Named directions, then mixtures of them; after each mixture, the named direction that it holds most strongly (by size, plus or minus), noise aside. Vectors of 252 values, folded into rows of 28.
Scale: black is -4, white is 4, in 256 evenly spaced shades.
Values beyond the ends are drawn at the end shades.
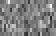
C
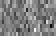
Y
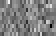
Y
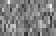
C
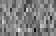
Y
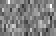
C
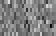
Y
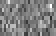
C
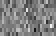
Y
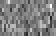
C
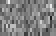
C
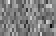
Y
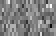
C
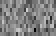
Y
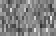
C
